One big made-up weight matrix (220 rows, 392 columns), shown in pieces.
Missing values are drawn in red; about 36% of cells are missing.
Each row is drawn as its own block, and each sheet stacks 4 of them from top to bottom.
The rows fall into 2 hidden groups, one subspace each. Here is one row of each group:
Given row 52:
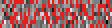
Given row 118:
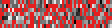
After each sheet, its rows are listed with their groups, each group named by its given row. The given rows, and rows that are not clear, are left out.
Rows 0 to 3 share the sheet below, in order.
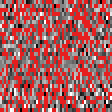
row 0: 52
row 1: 52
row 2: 118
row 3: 52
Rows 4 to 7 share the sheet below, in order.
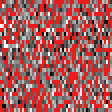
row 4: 52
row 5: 118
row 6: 118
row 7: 52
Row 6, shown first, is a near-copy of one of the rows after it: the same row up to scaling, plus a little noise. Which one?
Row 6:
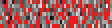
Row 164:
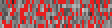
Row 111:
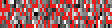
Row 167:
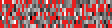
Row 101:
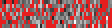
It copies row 101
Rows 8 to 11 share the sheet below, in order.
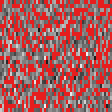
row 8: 118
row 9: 118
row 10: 118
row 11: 52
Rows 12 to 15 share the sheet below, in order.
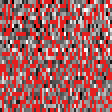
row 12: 118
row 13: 118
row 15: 118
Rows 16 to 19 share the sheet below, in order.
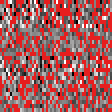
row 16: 118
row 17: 118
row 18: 118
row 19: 118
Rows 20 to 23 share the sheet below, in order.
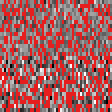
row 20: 118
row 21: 118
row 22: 52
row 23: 118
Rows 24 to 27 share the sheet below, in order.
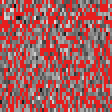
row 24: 52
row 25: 118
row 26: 118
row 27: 118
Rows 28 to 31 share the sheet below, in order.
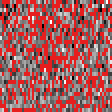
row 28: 118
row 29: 118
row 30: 118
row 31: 52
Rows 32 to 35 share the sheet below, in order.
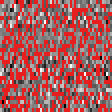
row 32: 52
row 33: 52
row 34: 52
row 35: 118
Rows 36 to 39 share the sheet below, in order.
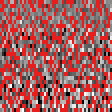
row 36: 118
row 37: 118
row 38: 52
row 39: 118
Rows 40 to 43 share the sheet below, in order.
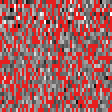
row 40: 52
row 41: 118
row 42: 52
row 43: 118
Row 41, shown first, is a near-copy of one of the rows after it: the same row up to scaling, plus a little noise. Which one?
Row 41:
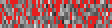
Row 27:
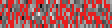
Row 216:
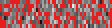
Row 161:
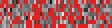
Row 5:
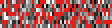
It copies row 5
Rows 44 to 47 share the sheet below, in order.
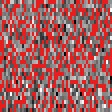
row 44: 118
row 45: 118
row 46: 118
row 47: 118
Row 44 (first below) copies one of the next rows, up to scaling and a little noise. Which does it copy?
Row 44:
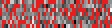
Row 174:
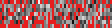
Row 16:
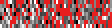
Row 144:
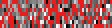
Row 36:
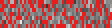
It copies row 36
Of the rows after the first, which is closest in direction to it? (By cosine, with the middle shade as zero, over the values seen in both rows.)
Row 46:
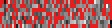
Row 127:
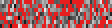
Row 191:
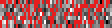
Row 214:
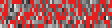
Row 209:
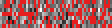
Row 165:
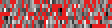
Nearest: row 165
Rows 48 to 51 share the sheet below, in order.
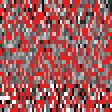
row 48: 118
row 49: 52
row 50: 118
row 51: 118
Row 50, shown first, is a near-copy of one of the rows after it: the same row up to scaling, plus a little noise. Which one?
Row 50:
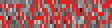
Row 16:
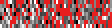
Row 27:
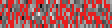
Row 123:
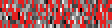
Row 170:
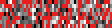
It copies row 123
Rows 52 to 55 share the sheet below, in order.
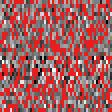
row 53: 52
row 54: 118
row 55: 52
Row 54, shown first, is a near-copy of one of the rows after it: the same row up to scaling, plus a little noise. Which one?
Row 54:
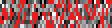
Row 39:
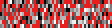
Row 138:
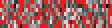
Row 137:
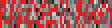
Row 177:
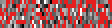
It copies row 137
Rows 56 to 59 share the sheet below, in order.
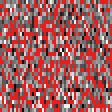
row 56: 118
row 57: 118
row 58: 118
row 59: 118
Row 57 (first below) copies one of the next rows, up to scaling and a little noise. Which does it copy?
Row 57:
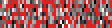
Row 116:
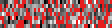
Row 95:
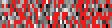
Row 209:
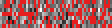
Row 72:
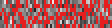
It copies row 72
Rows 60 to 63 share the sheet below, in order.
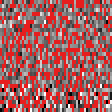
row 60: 52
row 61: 52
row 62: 118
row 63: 52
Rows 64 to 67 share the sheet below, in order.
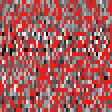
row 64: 52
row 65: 52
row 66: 52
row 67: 118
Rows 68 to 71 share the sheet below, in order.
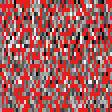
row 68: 118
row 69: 118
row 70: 52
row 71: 118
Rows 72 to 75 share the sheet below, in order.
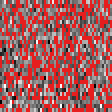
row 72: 118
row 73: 52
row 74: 52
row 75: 118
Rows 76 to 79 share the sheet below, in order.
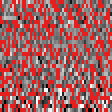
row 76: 52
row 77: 52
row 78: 118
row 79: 52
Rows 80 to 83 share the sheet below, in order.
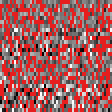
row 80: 118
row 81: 52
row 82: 52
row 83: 118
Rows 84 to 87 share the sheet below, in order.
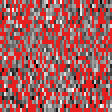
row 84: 118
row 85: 52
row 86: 118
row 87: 118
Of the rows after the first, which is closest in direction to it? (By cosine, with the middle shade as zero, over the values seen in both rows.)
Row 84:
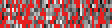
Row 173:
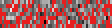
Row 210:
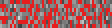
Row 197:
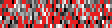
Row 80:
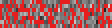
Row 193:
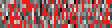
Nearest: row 197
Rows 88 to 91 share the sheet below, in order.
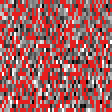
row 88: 118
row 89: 52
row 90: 118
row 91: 118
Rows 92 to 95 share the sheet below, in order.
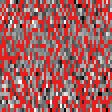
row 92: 118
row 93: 118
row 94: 52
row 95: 118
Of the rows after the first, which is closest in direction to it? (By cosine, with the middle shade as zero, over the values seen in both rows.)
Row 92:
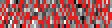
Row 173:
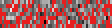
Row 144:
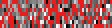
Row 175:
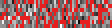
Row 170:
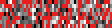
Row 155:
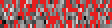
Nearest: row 175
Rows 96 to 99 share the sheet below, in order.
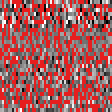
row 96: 52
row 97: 52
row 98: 118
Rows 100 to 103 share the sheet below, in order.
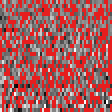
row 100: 118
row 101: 118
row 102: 52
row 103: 52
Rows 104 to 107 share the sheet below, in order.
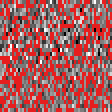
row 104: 118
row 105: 118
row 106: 118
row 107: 118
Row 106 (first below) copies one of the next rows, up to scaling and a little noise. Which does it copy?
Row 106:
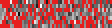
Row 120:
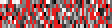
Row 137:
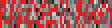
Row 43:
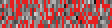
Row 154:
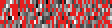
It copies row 154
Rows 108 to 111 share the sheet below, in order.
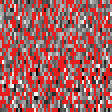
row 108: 52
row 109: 52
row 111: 118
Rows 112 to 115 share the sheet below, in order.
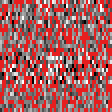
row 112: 118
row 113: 52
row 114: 118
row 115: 52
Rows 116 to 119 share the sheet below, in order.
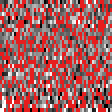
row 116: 118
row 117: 52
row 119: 52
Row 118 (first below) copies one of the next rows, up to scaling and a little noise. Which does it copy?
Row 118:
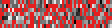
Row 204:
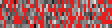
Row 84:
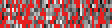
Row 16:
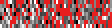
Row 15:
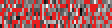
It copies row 84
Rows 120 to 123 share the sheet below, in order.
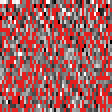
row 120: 118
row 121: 52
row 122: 52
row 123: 118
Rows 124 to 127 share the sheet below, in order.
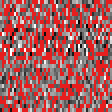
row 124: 118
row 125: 52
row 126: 52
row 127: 52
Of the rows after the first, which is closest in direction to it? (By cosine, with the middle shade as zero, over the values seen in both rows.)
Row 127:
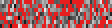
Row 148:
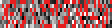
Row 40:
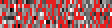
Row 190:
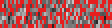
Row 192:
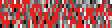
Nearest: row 192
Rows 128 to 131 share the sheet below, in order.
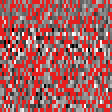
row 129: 118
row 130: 118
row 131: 118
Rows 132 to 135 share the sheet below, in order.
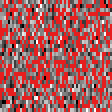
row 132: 118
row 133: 52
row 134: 52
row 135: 118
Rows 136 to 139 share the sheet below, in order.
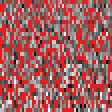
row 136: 52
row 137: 118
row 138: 118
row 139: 118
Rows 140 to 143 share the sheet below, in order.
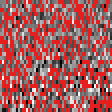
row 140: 52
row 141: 118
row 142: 52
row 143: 118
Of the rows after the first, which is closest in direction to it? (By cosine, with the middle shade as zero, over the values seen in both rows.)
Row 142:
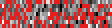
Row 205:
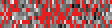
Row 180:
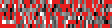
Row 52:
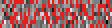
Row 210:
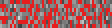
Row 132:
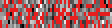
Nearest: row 180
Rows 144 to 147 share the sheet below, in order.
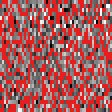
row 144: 118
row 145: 118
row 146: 118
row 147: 52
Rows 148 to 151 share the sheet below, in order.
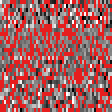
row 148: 118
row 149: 52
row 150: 52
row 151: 118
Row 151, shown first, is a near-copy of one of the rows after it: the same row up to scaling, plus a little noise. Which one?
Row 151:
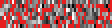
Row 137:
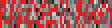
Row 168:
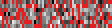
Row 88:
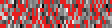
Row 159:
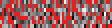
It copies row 88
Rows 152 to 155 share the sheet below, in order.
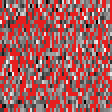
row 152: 118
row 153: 52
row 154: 118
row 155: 52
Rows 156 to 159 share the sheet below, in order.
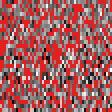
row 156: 118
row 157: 52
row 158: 52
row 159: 118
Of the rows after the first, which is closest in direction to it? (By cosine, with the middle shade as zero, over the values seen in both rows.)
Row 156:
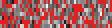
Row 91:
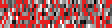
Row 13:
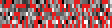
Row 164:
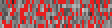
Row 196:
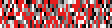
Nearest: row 164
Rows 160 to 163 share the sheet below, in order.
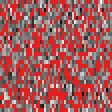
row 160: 118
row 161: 118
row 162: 118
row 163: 118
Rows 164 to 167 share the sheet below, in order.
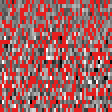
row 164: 118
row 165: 118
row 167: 118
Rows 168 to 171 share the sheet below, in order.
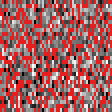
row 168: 118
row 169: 52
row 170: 118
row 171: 118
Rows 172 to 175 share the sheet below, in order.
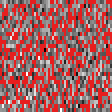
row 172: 118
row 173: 52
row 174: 118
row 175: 118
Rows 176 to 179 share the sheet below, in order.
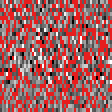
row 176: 118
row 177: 118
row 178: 118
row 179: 52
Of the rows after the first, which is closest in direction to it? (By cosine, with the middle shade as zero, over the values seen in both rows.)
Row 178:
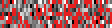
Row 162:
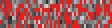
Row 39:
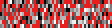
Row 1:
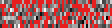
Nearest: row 162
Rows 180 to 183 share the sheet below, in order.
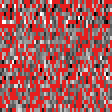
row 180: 52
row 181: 52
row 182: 52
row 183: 52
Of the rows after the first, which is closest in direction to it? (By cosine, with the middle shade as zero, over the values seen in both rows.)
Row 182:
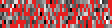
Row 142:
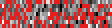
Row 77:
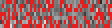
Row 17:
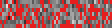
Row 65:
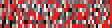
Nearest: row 65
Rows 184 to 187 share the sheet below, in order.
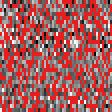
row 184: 118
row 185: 118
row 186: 52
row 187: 52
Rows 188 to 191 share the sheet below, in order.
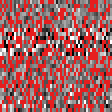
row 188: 118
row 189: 52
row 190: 118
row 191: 52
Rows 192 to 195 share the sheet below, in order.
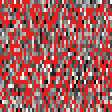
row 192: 52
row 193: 118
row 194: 118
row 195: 118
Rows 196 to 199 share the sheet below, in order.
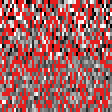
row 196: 52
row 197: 118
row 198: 52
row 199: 118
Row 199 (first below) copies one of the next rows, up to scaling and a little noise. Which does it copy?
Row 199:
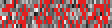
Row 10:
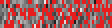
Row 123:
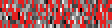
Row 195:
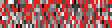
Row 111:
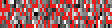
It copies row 111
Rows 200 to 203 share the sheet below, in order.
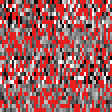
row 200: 118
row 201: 118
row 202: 52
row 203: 118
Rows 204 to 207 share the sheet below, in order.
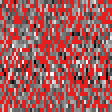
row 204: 118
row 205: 118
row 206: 118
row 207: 52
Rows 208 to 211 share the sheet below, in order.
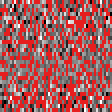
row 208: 52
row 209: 118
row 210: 52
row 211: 118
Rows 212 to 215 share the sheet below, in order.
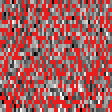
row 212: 118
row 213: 118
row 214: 52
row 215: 118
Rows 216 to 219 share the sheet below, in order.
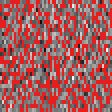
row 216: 118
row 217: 52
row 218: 118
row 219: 118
